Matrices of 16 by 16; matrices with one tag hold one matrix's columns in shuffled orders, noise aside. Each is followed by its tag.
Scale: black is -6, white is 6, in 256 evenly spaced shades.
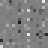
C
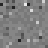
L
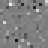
L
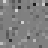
L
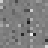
C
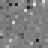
L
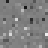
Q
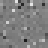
L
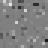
L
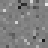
L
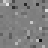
L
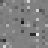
C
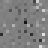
C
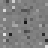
C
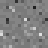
Q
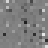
C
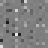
C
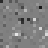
Q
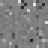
L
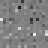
Q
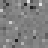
L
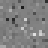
Q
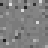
L
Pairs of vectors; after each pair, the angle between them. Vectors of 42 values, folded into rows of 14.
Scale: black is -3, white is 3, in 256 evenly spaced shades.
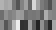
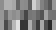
nearly parallel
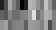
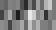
partly aligned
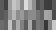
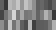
nearly parallel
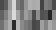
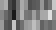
nearly opposite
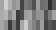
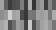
orthogonal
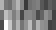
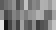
nearly opposite
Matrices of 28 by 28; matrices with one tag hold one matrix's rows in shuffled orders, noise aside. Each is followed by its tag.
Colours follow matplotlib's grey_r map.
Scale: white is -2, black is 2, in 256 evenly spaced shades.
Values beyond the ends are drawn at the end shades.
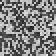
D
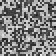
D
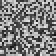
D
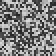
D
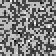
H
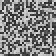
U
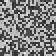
H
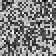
U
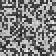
D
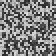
U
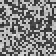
H
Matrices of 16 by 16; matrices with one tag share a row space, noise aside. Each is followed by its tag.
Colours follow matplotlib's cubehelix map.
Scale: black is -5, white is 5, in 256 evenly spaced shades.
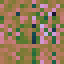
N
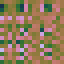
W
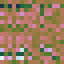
W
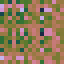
W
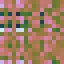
W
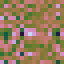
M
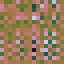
N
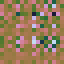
N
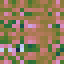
M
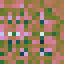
W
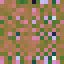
N
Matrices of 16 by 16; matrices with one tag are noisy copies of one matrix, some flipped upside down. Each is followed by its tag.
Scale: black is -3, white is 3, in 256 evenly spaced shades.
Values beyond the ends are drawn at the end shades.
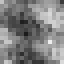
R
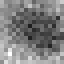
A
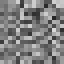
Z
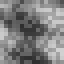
R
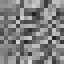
Z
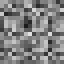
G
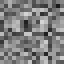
G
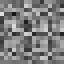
G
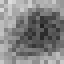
A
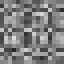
G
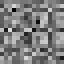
G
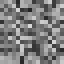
Z
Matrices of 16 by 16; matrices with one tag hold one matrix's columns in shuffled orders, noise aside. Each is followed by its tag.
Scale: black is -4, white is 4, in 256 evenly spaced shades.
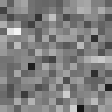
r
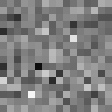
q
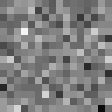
r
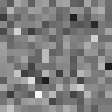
q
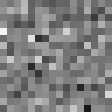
r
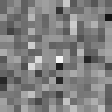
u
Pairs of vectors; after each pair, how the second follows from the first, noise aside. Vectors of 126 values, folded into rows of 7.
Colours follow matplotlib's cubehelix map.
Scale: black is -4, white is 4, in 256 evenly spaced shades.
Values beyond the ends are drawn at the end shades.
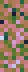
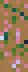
partly zeroed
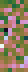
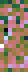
copied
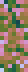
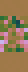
partly zeroed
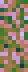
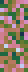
negated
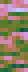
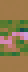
partly zeroed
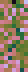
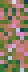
negated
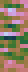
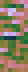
copied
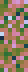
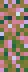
sign-scrambled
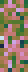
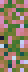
negated
